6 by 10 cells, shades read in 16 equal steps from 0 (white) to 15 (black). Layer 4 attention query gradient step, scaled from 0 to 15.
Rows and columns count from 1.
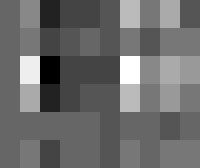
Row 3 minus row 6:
0 -7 4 2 2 1 -8 -2 -3 -2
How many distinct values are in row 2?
4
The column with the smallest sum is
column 7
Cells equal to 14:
0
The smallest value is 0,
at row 3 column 7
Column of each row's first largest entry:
3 3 3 3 6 3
